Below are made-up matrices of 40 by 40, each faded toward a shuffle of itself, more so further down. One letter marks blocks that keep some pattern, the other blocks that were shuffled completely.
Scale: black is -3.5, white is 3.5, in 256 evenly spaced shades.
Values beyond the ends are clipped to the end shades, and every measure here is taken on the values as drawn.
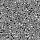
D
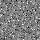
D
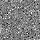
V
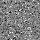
V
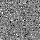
D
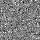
D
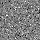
D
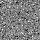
V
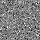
D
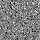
V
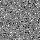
V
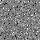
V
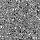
D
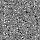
D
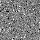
V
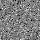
D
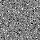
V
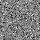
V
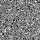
V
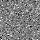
V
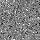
D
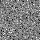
D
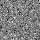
D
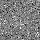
D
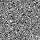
V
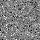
V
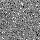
D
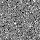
D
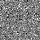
V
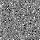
V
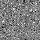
D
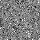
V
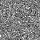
D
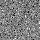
D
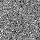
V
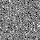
V
